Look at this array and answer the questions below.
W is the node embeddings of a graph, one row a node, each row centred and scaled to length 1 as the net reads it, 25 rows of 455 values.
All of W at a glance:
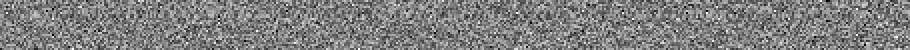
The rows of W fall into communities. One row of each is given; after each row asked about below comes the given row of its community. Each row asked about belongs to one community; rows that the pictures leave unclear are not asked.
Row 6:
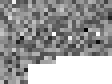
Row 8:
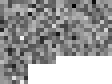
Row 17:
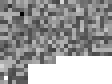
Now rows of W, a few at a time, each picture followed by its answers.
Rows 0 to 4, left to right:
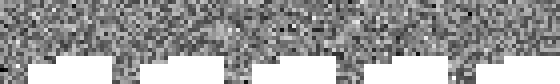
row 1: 6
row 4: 17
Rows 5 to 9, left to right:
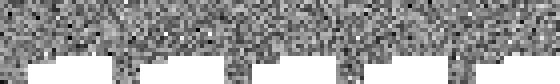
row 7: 8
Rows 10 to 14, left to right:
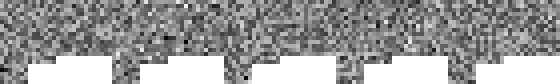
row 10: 6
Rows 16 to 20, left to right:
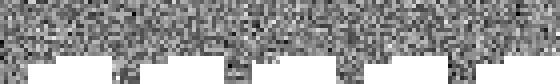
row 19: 8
